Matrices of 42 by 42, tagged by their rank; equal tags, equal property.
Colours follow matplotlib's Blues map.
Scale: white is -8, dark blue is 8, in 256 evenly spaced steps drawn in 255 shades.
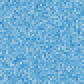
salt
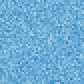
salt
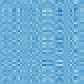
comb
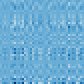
comb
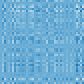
comb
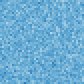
salt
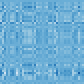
comb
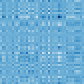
comb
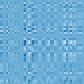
comb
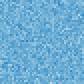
salt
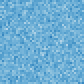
salt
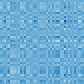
comb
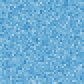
salt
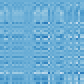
comb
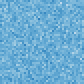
salt
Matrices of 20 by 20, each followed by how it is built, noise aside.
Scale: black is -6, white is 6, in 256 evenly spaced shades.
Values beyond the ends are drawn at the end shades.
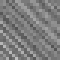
Toeplitz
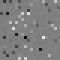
sparse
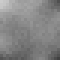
smooth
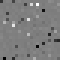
sparse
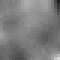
smooth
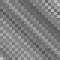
Toeplitz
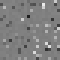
sparse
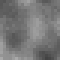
smooth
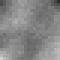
smooth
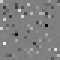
sparse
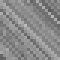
Toeplitz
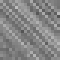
Toeplitz
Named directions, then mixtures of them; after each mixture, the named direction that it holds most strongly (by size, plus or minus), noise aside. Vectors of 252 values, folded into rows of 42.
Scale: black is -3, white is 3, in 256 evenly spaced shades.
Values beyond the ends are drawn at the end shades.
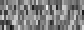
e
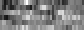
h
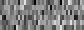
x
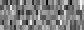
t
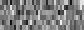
t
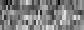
h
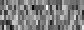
e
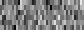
x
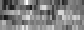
h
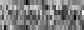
e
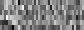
e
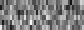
t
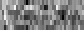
h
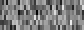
e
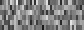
t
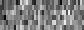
x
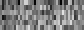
x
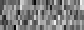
x
